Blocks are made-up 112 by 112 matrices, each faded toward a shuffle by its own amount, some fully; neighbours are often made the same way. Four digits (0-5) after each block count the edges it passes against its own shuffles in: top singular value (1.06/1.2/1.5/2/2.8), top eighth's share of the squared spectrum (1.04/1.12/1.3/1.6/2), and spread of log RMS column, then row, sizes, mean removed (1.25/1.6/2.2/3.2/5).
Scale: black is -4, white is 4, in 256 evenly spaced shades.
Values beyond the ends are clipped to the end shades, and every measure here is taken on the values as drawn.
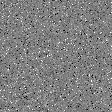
0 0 0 0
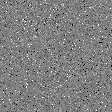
0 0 0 0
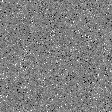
0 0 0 0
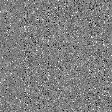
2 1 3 0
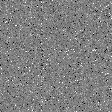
1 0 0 0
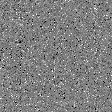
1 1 1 0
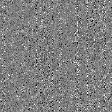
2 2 3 0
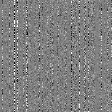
3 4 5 0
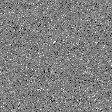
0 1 0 1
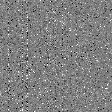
2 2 2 0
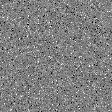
0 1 1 0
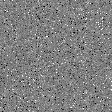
0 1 1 0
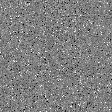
1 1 1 0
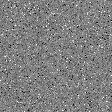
0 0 0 0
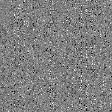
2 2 3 0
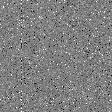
2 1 1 0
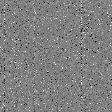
2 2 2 0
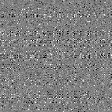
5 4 2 3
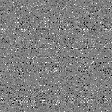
4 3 1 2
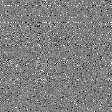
4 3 2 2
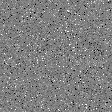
2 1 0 0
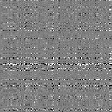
5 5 3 4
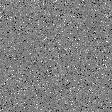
1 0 0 0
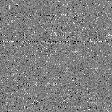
4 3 1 2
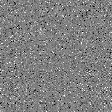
3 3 1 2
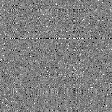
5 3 2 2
